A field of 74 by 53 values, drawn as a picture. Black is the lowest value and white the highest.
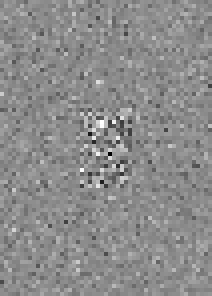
Slope: none. Roughest part: centre. Odd patch: rougher, in the centre. Stripes: none. Histogram: heavy tails on both sides. Mirror symmetry: none.
